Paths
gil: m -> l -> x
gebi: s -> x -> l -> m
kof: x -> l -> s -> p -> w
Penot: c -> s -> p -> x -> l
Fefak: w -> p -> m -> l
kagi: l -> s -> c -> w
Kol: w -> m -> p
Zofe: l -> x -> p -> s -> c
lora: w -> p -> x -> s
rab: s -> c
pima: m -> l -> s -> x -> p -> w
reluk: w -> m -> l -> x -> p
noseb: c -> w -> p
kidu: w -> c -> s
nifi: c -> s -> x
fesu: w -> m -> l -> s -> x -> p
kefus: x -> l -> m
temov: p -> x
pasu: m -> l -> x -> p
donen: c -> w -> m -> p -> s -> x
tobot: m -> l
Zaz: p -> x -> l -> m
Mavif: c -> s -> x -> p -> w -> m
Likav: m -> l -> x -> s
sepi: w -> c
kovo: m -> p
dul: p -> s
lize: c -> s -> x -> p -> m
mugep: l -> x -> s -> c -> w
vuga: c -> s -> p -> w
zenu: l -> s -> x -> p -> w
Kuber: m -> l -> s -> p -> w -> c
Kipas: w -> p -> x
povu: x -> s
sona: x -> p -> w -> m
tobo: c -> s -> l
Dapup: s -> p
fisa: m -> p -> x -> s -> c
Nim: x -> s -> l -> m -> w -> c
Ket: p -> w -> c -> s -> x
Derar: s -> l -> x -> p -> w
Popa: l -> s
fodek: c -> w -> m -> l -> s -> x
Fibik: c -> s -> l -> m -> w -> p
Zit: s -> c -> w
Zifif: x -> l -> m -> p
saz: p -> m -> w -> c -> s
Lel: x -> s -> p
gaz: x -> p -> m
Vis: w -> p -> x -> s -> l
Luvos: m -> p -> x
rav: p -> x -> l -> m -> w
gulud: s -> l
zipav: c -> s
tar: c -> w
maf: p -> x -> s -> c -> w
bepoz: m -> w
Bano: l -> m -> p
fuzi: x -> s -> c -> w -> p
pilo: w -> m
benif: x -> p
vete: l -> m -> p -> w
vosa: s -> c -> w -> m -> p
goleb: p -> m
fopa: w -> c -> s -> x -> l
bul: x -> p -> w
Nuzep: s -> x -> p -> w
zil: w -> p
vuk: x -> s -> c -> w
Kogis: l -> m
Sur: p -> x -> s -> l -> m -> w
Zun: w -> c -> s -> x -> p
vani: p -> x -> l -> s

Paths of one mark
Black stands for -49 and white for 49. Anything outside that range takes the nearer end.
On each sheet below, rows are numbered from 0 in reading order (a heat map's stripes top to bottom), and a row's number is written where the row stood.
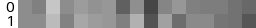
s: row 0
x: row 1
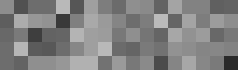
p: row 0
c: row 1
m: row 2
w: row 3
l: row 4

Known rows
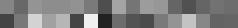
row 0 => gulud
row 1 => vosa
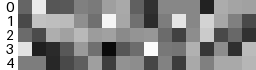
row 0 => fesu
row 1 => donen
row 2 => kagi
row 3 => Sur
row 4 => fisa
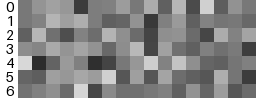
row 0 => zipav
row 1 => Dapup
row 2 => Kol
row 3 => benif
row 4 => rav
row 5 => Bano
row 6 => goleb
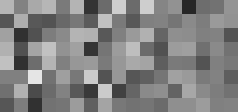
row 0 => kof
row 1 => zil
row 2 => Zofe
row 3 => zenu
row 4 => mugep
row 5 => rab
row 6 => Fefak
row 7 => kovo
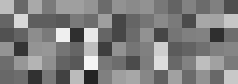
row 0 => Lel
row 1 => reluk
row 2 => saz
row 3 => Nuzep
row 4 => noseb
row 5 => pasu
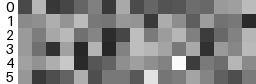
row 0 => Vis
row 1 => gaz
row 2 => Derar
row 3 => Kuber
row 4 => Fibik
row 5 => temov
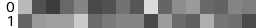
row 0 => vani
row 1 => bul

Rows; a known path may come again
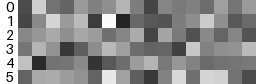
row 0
pilo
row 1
vosa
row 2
benif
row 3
kidu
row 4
Zaz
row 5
fodek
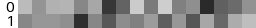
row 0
kof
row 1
nifi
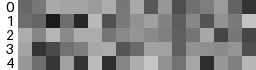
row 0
Kogis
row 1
gil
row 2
povu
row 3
Zofe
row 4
Kuber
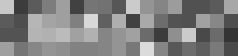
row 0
maf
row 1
vete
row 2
kagi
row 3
kefus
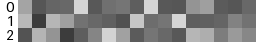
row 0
dul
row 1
gebi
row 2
sepi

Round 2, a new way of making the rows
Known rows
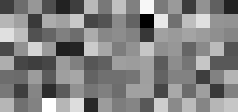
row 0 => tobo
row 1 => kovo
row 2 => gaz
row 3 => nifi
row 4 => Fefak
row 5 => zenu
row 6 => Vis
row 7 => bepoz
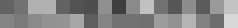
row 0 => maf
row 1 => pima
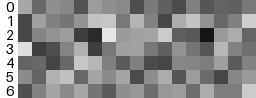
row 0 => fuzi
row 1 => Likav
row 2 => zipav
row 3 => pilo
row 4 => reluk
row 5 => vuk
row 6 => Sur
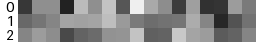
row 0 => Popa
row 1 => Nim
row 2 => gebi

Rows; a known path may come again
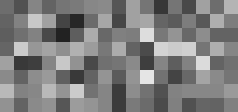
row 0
lora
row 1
Ket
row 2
Penot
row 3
gil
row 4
Kol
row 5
vuga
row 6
bul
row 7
fuzi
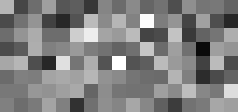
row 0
vosa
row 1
tobo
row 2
povu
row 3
mugep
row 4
Kogis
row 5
Nim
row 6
pima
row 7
saz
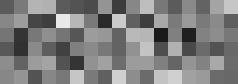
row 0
maf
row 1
Bano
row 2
kidu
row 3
fopa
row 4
donen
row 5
tobot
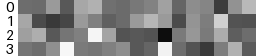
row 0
zenu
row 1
Fefak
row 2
benif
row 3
tar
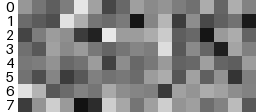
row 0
vete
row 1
sepi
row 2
zipav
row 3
kagi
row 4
Derar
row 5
Vis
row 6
gaz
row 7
nifi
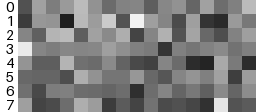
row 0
rav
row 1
Popa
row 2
vuk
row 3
sona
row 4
noseb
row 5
fesu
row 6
Zun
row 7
zil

